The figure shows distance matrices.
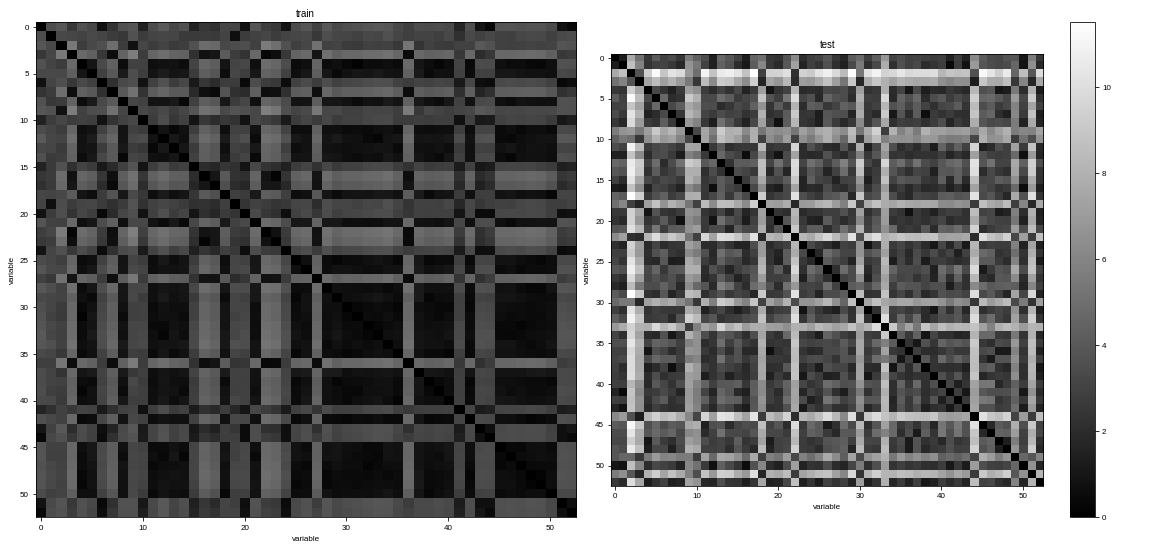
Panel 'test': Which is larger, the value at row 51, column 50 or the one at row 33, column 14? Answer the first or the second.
the second
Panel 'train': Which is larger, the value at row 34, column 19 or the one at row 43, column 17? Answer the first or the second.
the first
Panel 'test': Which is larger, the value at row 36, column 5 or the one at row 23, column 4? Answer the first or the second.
the first
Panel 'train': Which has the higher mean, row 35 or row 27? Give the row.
27
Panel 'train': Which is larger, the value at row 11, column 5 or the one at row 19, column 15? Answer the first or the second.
the second
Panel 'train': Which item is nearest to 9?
2
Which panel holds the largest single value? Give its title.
test
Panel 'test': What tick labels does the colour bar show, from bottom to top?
0, 2, 4, 6, 8, 10
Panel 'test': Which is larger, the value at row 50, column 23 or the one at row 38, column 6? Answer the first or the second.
the second
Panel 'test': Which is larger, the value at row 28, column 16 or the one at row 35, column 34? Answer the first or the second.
the second
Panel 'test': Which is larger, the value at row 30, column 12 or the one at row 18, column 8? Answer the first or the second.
the second
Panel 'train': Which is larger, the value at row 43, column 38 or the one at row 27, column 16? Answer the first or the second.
the first
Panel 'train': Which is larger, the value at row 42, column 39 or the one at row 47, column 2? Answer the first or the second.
the second
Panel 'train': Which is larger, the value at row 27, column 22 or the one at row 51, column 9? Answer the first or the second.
the second
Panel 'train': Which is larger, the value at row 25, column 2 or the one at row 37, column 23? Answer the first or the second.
the second
